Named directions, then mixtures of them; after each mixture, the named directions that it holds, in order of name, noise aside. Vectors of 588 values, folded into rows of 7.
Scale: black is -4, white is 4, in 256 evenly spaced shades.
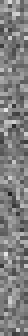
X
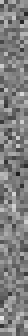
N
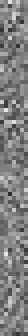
N, X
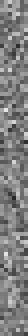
X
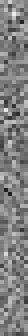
N, X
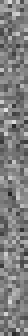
X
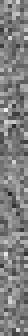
X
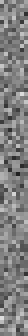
N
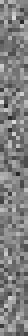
N, X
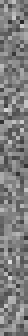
N, X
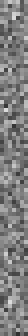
N, X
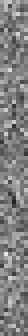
X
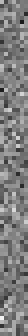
N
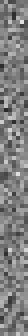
N, X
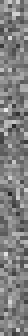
X
